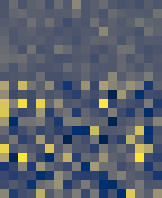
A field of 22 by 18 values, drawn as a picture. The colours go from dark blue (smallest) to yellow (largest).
Slope: none. Ninth with the highest average: middle left. Histogram: skewed, a long tail of high values. Seam: horizontal, 40% of the way down, the top part calmer. Grain: fine. Mirror symmetry: none.
